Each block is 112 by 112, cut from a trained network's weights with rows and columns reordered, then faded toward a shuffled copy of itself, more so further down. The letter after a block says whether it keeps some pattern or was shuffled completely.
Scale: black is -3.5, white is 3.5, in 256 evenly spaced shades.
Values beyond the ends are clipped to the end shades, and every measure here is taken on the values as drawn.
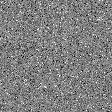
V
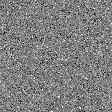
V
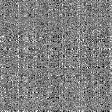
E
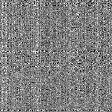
E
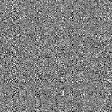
E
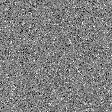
V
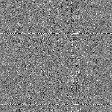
E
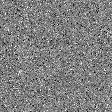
V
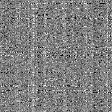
E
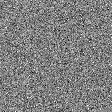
V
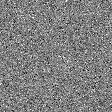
V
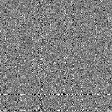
E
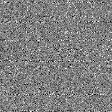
E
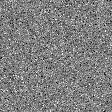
V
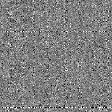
E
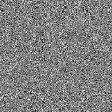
E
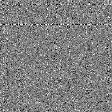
E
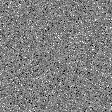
V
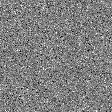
V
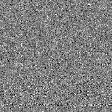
E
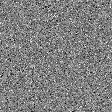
V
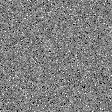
V
